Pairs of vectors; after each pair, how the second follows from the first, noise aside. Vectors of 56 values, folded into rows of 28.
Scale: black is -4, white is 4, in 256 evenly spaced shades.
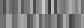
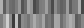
wrapped around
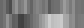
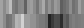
negated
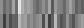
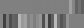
partly zeroed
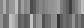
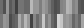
negated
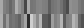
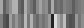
wrapped around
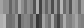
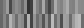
wrapped around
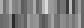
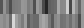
negated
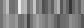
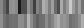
negated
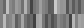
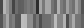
wrapped around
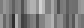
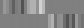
partly zeroed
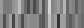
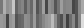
wrapped around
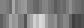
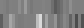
partly zeroed
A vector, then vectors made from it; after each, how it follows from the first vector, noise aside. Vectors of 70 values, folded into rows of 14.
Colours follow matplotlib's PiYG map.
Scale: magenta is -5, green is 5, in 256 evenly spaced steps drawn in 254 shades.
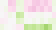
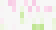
partly zeroed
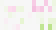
partly zeroed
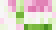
scaled up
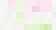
shrunk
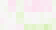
shrunk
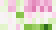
scaled up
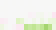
partly zeroed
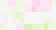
shrunk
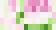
scaled up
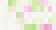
sign-scrambled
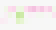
partly zeroed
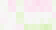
shrunk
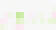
partly zeroed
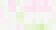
shrunk
